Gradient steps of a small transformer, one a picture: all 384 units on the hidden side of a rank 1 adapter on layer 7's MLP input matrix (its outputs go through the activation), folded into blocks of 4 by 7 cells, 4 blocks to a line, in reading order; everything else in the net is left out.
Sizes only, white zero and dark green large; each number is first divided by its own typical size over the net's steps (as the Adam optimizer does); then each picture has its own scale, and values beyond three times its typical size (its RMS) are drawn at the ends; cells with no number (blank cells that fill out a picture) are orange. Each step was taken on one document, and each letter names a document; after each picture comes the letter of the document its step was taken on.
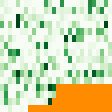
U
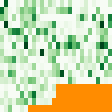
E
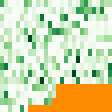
U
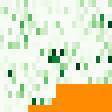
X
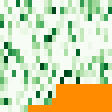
U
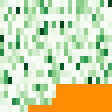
E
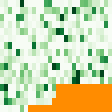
U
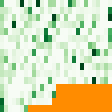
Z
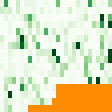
X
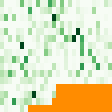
Z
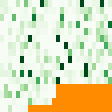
X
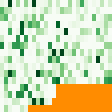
X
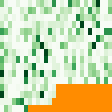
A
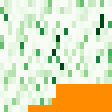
X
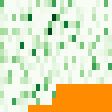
Z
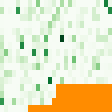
Z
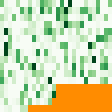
A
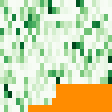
E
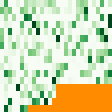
E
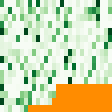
A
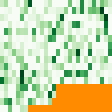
U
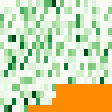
A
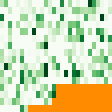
U
